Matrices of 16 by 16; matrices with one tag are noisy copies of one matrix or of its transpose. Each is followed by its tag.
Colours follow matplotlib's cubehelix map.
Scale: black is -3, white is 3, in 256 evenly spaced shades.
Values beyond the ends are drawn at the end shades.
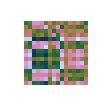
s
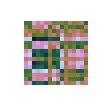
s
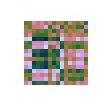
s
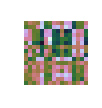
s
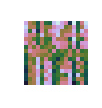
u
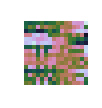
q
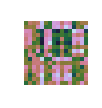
s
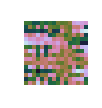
q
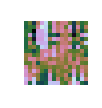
q
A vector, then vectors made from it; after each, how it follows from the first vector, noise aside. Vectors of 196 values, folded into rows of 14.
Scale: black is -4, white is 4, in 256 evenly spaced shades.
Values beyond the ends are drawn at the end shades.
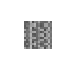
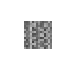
copied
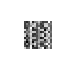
scaled up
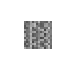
copied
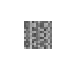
copied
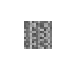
copied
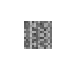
copied
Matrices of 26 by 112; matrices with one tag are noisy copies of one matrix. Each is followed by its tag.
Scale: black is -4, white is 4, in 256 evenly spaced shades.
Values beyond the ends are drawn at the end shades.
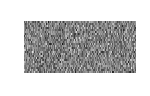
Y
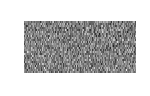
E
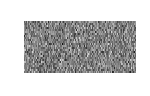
Y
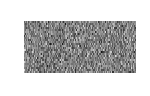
Y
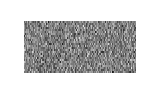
Y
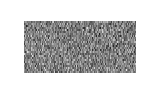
E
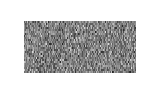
Y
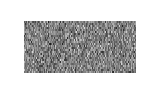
Y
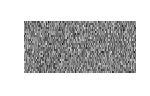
Y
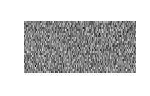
E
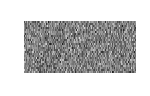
Y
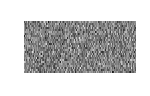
Y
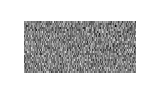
E
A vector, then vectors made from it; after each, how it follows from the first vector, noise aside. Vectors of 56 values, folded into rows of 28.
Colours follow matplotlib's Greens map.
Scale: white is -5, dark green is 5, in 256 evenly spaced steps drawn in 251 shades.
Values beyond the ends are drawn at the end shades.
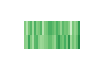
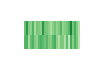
negated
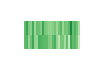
negated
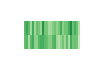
negated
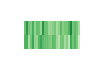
negated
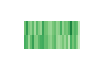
negated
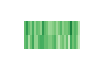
negated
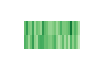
negated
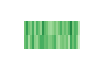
negated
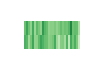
negated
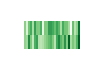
scaled up
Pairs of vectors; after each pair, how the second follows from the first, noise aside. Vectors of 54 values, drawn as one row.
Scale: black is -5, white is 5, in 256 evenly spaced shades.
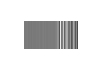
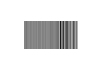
negated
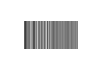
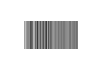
negated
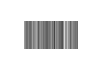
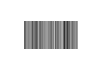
negated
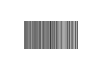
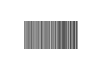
negated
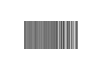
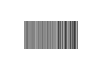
negated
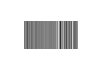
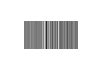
wrapped around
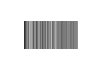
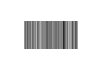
wrapped around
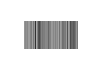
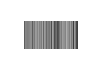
wrapped around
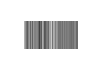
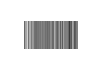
wrapped around
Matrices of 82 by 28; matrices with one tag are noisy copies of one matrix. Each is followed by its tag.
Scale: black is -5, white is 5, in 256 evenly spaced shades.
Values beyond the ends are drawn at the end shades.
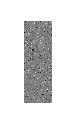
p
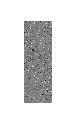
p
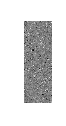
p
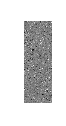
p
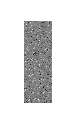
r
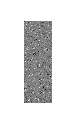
r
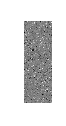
p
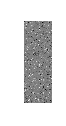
r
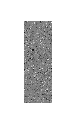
p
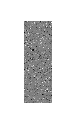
p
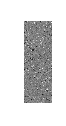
p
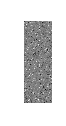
r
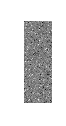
r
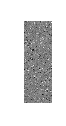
p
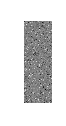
r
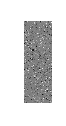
p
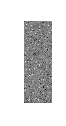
r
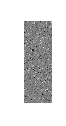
p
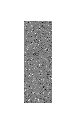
r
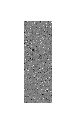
p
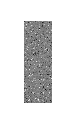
r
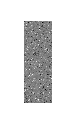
r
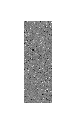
p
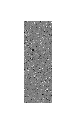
p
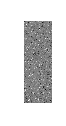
r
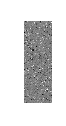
p
